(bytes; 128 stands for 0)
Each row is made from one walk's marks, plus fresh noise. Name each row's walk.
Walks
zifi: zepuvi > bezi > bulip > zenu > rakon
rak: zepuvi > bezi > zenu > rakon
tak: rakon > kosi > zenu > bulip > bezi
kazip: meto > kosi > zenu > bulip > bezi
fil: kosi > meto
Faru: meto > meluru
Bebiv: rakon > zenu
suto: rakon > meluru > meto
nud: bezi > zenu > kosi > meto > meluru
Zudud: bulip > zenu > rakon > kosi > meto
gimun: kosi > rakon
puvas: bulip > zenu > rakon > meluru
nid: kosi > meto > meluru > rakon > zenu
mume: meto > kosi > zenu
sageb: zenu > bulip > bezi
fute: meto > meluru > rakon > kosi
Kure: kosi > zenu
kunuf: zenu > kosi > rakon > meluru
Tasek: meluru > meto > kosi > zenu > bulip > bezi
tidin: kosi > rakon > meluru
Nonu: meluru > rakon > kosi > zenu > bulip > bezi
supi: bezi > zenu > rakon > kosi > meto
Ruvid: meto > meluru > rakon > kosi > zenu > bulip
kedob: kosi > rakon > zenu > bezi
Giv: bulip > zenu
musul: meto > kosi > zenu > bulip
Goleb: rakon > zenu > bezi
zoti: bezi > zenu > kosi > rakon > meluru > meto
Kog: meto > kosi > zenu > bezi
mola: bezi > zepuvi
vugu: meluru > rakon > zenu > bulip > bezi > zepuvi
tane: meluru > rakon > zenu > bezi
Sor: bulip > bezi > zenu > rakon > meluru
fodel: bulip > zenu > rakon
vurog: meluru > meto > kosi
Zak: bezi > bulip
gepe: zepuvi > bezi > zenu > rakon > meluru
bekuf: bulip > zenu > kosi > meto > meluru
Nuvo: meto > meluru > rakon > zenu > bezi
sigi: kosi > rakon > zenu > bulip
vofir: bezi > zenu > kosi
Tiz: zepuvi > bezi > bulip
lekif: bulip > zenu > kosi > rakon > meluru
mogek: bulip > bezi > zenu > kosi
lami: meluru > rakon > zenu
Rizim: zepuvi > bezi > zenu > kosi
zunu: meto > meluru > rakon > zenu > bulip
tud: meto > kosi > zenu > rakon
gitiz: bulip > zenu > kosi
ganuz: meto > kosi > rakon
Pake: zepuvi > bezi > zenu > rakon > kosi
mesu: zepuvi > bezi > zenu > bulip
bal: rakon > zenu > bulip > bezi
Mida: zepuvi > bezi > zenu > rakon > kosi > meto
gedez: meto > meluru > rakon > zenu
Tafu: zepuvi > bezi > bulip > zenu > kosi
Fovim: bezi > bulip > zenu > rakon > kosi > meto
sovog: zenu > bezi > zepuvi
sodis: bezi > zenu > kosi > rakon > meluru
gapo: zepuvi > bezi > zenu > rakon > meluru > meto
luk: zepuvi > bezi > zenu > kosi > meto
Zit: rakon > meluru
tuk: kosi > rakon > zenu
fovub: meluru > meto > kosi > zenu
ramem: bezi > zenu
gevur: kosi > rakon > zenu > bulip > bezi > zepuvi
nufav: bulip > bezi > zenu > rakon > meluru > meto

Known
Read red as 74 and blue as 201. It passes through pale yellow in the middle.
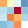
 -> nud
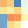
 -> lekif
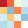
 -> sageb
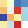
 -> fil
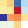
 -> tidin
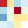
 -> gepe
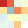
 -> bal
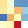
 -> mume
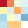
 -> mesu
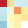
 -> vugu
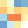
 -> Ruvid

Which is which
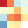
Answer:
Nonu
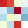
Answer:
ramem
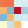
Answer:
Zak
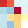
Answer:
tane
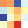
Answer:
tuk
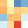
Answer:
Zudud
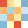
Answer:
kazip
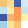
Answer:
kunuf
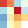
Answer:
sodis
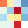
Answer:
Kog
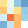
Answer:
bekuf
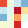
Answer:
supi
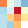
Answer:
zoti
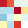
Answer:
Goleb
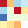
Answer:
rak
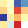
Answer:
ganuz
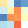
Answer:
nid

